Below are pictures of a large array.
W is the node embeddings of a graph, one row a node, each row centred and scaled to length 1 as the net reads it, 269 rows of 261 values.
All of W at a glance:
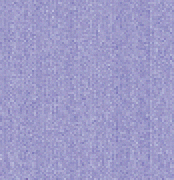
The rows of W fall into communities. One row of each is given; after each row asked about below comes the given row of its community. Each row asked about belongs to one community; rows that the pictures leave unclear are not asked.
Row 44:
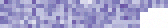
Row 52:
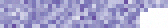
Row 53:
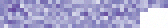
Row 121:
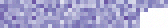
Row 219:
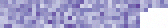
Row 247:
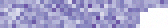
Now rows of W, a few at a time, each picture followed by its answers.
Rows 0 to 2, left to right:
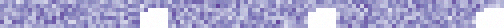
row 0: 219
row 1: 52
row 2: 52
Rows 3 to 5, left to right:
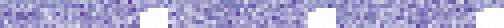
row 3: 44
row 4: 247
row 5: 44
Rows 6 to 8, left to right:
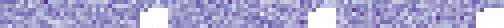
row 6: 53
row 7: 52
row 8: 219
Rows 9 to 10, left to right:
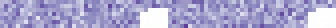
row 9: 121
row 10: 52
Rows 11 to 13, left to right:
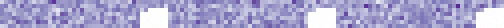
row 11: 219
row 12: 52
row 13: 44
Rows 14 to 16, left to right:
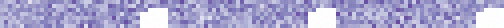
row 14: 247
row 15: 53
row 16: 53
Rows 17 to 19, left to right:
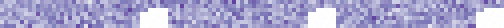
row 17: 247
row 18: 53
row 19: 44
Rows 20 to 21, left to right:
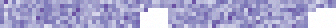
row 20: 219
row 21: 219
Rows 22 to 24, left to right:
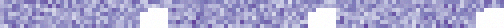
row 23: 52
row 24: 53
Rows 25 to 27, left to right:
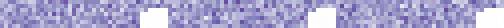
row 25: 219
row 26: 121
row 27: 121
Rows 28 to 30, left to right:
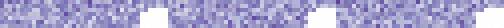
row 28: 53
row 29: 52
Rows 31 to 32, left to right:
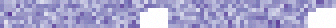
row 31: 44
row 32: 52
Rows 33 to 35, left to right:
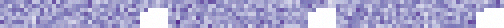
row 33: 53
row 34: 52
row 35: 219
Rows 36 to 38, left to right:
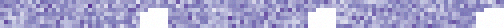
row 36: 247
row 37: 44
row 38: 247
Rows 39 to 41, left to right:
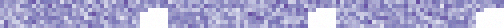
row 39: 247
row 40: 44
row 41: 247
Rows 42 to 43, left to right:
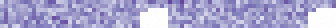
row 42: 52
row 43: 53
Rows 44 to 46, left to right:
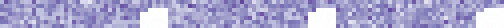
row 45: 247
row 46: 121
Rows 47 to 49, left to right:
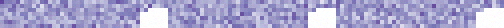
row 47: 53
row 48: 219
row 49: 53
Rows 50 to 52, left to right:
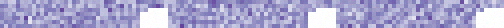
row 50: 121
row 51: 219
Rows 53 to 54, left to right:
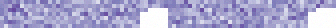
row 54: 121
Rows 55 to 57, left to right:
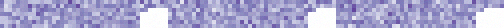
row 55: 247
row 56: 52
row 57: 53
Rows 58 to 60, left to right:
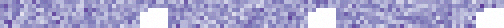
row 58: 121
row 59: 121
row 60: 44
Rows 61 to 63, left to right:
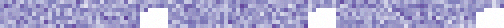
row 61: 219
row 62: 219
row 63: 53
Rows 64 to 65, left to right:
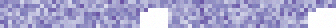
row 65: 52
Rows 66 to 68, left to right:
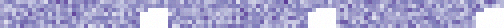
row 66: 219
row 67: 44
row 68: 52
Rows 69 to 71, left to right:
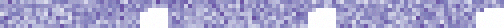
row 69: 44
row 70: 53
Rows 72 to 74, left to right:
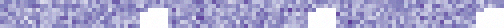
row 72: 44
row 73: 52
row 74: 53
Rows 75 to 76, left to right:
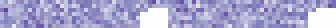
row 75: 52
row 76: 53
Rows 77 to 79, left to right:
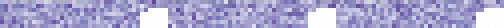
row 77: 121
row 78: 53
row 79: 247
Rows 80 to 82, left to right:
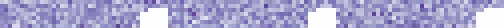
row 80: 121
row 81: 53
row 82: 121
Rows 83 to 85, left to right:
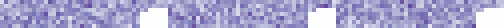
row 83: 52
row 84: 219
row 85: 44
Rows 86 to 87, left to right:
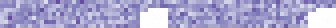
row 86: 219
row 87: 121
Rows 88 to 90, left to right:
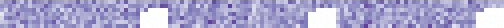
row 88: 219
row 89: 219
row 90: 52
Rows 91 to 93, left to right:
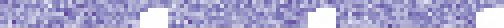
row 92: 247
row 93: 44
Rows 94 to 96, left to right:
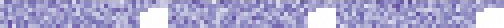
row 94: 52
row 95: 52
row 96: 53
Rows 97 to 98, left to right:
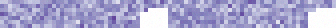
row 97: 247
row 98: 219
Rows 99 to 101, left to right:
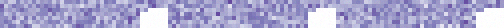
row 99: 121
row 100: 44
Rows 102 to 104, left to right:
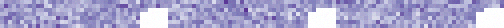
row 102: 44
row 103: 247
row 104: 53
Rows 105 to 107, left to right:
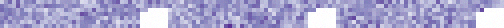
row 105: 44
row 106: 52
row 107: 52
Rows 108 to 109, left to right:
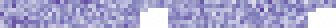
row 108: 219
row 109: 44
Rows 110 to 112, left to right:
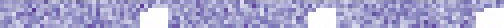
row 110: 52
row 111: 52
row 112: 247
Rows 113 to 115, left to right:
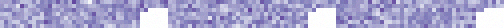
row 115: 44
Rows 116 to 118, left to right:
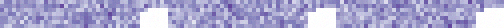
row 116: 44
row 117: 247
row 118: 247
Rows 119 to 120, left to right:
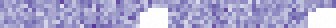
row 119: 52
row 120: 121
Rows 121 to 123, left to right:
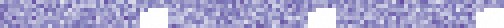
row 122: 247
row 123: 53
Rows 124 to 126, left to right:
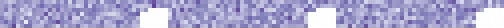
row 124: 121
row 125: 52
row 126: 44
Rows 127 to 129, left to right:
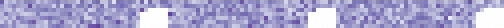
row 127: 247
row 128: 247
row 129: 52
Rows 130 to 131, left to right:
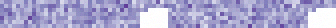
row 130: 44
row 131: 121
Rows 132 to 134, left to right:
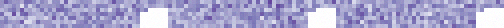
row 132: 53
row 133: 247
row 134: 219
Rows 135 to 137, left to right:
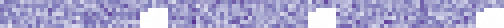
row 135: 44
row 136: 219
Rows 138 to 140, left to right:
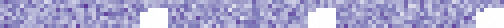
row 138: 53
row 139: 121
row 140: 121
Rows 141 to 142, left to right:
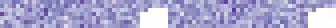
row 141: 247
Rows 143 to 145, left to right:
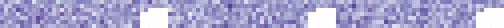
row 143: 219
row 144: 247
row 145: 121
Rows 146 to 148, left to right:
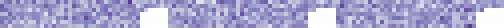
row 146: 44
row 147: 219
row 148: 44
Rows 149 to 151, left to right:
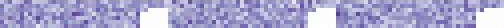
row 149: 219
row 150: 52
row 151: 44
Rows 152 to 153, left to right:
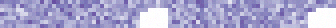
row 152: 247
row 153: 52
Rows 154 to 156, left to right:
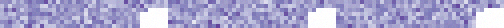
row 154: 52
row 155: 53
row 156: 121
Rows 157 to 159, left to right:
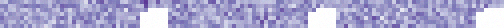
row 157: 44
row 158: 53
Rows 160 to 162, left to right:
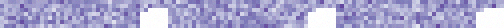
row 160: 219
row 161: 52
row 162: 44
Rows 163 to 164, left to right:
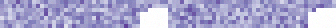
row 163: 247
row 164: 219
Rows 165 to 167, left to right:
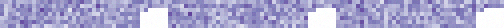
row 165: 219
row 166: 44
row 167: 219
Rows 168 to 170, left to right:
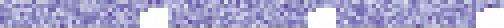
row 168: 44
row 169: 52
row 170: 219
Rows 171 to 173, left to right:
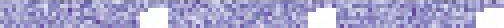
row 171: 52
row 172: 53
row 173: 44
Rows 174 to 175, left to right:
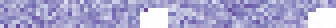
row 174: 52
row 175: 247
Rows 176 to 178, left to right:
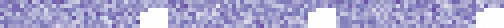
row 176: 53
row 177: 53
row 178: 53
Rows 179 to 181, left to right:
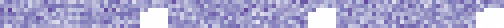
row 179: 44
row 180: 52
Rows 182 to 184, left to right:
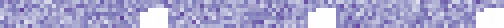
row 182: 53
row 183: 44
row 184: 121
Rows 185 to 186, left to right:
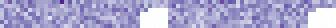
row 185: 52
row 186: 53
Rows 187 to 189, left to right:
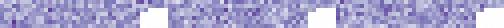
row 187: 121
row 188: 121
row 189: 44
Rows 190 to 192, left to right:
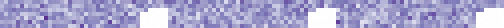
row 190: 121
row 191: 53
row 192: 53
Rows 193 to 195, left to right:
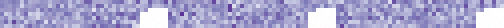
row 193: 53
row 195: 44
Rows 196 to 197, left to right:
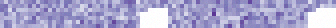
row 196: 247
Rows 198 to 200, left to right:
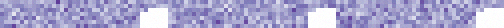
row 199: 219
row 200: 121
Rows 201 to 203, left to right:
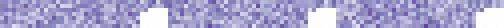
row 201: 53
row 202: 53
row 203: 52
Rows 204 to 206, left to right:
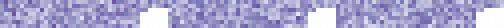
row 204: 53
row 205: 52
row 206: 44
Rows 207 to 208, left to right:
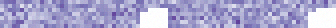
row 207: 53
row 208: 121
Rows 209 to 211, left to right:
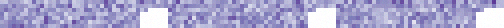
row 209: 121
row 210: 44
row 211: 44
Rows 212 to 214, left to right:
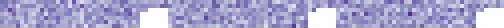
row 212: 53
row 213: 219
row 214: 219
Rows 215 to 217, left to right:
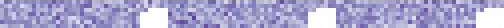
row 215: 52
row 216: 53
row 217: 44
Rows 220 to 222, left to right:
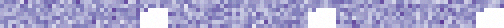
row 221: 247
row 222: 53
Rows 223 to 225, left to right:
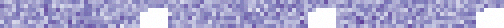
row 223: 121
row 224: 44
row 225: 219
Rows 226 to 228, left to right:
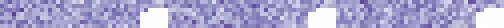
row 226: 53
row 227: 52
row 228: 52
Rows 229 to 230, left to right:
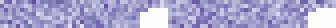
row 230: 52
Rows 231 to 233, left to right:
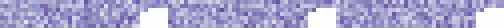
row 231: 121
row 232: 121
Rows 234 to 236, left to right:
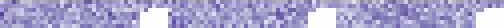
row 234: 121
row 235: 53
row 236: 247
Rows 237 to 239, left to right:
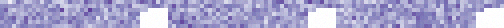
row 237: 121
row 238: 121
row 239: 247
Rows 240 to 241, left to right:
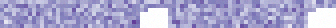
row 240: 219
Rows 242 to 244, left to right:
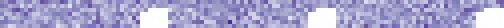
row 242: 53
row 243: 247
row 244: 247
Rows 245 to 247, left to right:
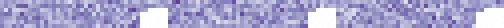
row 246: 44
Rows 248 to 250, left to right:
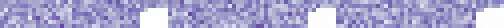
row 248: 44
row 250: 44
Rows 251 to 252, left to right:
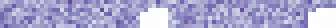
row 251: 121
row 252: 219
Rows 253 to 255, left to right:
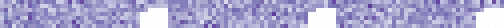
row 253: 52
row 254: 53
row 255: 44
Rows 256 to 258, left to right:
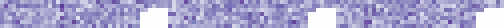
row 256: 44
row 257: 247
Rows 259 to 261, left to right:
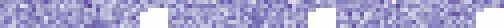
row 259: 52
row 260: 44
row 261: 53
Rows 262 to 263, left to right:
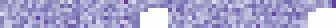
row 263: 53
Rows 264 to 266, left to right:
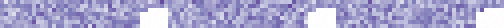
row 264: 247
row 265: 52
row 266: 44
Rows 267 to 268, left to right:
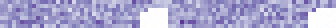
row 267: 52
